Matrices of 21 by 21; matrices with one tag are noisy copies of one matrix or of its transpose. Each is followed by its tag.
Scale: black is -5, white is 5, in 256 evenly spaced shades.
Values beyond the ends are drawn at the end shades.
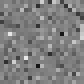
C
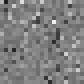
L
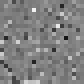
C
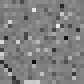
C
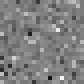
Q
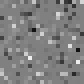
Q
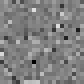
C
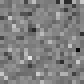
Q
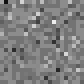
L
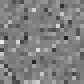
C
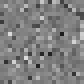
C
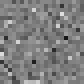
C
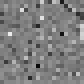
C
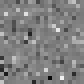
Q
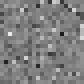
C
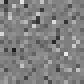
L
